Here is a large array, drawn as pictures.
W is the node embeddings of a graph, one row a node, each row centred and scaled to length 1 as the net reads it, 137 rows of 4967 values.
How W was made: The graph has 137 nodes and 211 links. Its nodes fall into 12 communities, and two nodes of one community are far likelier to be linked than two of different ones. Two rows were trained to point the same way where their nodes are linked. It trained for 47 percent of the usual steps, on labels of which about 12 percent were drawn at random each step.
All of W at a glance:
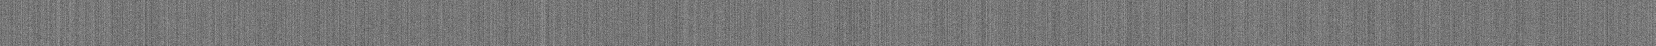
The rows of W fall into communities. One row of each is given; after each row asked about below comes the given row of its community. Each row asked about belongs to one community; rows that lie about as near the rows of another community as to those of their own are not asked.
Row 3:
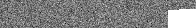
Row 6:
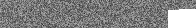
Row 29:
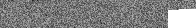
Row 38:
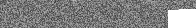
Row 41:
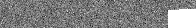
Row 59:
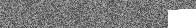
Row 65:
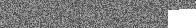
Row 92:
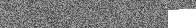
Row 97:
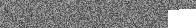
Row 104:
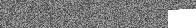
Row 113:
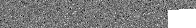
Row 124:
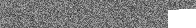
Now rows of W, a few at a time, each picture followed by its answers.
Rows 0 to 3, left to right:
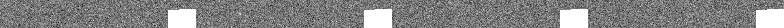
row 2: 104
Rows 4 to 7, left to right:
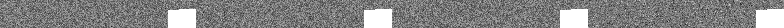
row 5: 41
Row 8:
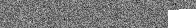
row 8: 38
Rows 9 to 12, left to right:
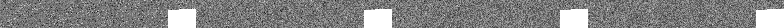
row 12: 59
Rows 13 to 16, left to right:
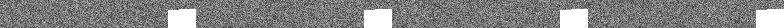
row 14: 3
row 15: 124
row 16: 6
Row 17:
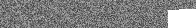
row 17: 38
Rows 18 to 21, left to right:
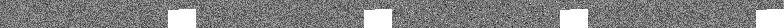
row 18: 113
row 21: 38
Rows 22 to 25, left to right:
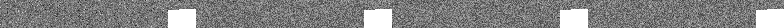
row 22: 104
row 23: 97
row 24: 6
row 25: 59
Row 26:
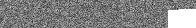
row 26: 38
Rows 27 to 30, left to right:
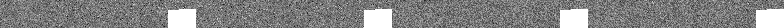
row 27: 113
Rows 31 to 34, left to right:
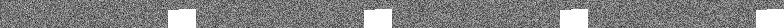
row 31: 59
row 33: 3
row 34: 6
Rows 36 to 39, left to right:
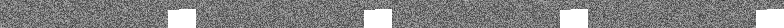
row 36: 29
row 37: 97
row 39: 59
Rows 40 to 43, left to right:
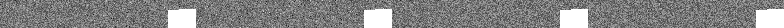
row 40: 113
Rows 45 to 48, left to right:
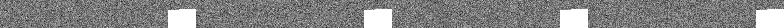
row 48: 65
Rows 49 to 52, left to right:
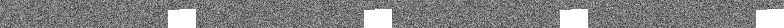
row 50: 113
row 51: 29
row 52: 124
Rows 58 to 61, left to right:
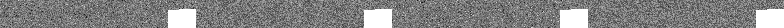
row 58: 6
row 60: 92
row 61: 29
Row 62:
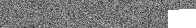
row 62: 6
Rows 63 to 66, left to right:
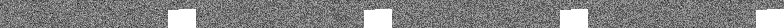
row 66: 29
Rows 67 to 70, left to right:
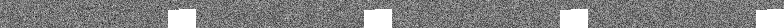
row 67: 6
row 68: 59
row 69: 113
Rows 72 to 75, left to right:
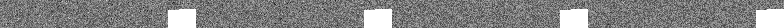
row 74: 38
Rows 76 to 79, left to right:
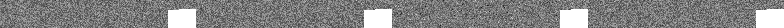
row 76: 124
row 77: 97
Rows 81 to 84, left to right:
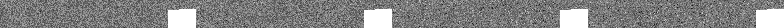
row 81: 29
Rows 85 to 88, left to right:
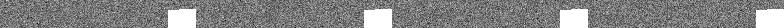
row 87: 41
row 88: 65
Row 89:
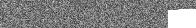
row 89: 29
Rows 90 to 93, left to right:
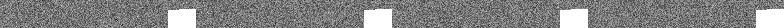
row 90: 59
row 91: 3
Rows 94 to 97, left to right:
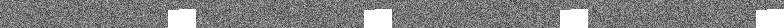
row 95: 124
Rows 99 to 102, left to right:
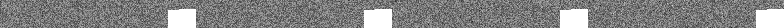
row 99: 29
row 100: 38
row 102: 41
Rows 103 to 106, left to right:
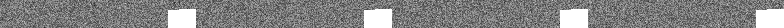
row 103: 3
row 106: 97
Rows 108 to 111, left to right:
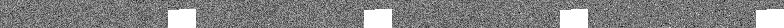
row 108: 29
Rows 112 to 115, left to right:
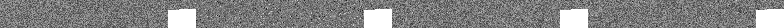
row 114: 6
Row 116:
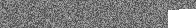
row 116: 41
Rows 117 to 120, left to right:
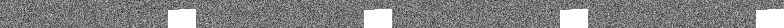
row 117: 3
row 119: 124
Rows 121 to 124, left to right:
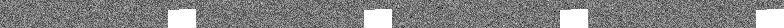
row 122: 6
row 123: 104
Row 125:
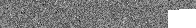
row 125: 59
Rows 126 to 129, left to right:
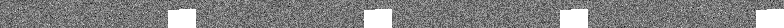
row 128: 65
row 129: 38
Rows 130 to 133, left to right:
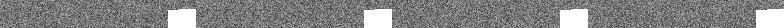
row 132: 59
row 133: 97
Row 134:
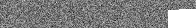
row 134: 38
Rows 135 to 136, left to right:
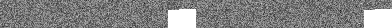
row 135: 65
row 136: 124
